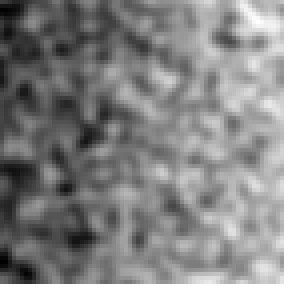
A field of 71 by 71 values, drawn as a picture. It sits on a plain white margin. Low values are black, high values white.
Slope: up to the right. Lone odd cells: none. Stripes: none. Grain: blotchy.
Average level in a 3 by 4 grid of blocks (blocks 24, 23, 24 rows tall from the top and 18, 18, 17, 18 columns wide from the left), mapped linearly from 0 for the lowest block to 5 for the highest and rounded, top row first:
0 1 3 5
0 1 4 5
0 2 3 5
